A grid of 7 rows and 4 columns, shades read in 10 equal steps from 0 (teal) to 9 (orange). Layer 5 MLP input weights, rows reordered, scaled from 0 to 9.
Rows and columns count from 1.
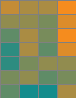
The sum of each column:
24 32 25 49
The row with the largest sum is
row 1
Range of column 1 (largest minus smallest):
6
